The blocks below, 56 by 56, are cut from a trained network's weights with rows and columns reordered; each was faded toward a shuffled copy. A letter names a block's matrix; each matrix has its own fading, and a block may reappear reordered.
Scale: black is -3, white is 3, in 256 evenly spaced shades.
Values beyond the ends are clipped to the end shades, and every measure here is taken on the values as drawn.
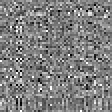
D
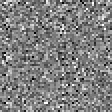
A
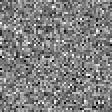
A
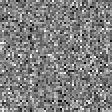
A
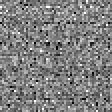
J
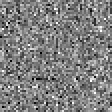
A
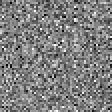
A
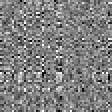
D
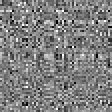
D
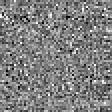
A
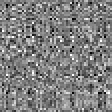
D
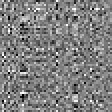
D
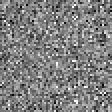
A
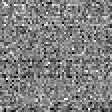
J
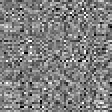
D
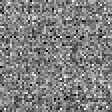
J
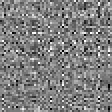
D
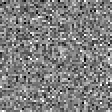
A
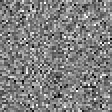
A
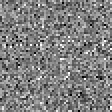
A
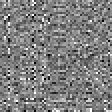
D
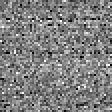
J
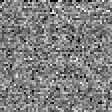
J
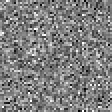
A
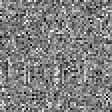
A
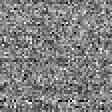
J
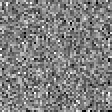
A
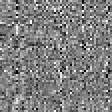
D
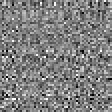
D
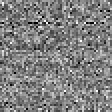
J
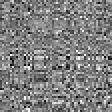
D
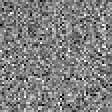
A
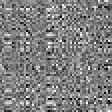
D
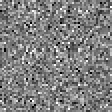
A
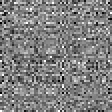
D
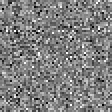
A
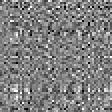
D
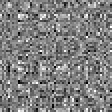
D
